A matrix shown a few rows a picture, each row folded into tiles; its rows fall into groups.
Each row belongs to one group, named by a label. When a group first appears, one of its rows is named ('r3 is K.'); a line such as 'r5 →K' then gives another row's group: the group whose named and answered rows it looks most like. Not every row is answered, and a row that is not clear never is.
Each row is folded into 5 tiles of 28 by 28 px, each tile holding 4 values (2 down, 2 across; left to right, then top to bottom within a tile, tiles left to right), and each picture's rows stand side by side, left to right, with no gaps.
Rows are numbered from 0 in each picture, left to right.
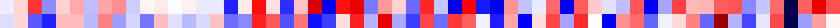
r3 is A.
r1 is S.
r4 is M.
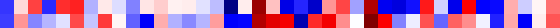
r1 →S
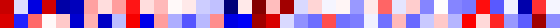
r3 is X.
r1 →S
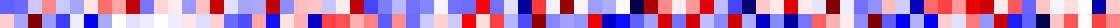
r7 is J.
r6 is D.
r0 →D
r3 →X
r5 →D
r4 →D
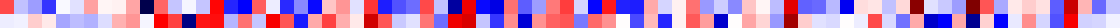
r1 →M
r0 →D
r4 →A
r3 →A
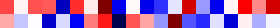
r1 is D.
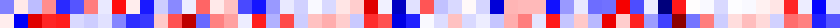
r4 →X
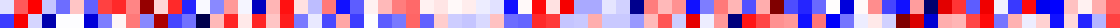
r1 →J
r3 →S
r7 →A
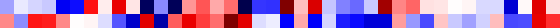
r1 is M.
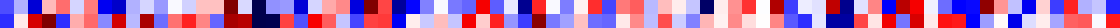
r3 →X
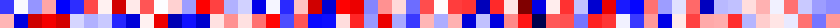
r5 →M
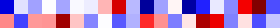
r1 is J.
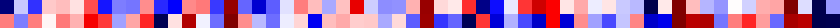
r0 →M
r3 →A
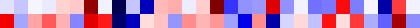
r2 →X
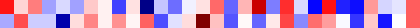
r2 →A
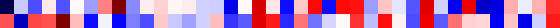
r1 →S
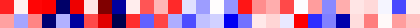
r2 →J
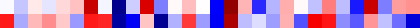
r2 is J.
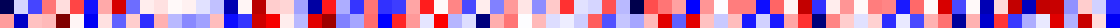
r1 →S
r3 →J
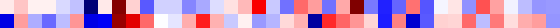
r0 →S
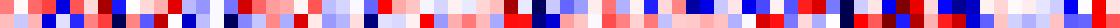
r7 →S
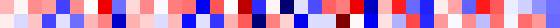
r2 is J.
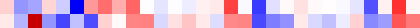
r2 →S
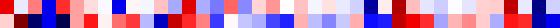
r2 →S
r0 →J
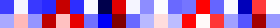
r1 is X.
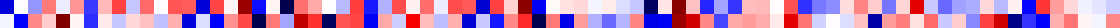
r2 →M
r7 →J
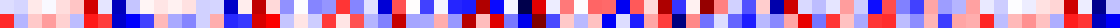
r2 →X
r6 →A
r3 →X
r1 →S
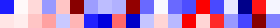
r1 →X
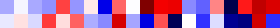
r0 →X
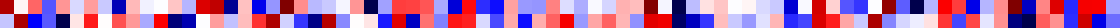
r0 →J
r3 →A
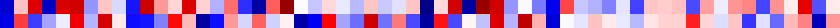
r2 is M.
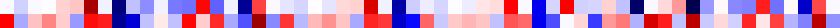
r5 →X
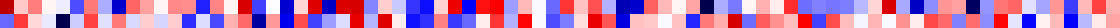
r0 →J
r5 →M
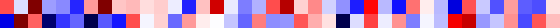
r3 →A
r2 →J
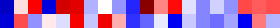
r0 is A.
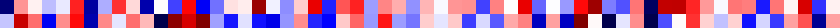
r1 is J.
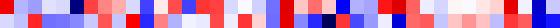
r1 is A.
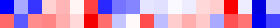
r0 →M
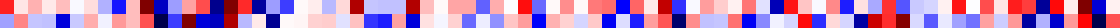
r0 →J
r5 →D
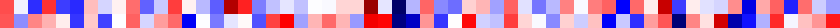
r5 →J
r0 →A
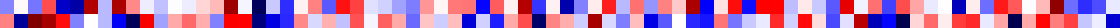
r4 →D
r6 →J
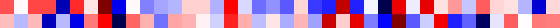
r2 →X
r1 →M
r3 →J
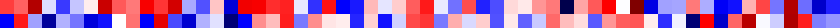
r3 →A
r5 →M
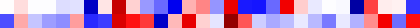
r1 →M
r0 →S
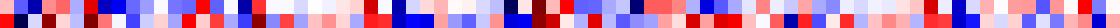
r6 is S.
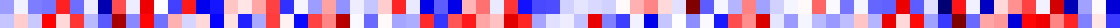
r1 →A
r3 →M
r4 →D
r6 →X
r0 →X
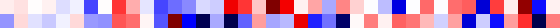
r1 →D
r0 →S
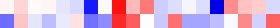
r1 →D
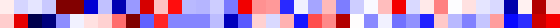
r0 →J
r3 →S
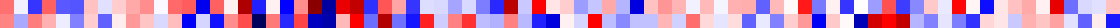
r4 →D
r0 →A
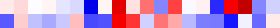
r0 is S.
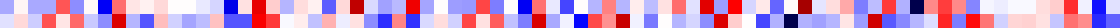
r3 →X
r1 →S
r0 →X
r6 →D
